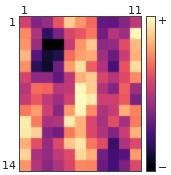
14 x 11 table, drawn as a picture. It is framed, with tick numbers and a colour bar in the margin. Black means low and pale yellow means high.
Grain: streaks running down. Stripes: upright, repeating 2 times. Ninth with the highest average: centre. Ninth with the lowest average: top left. Slope: none.
